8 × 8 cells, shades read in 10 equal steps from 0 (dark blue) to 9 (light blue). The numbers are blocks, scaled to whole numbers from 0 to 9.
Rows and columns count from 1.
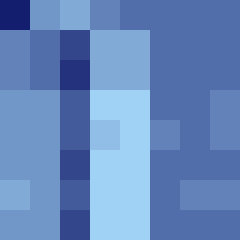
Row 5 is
6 6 3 8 9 5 4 5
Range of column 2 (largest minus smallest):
2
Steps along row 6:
same down up same down same same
